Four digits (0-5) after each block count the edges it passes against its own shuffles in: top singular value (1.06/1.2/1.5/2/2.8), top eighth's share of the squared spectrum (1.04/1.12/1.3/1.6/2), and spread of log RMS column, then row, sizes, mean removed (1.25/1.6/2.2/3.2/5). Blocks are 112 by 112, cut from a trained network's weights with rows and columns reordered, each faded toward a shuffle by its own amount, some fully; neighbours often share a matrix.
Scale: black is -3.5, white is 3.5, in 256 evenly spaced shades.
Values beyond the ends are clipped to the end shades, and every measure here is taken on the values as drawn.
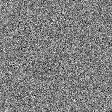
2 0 0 0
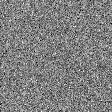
1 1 0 0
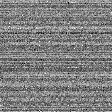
5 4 1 2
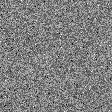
0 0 0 0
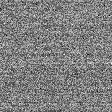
2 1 0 0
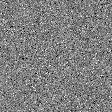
0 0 0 0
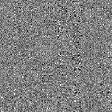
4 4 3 2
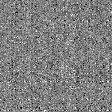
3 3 0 2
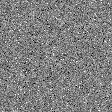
0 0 0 0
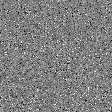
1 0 0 0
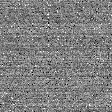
3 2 1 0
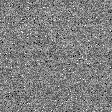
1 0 0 0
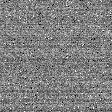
3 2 1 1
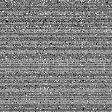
5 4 2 2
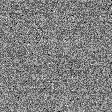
1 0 0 0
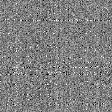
3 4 1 3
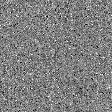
2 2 0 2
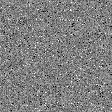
1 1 0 1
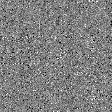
2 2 0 2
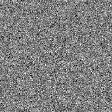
3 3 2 1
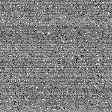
3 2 1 1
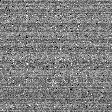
4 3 1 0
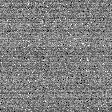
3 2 1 0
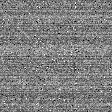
4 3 1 1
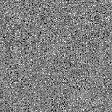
3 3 1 2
